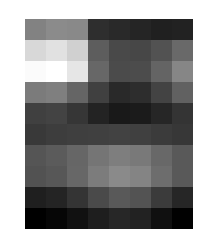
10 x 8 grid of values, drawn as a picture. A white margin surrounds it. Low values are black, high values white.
Stripes: horizontal, repeating 2 times. Ninth with the lowest average: bottom left. Ninth with the highest average: top left. Average level on the scale: 30%. Odd patch: higher, in the top left.
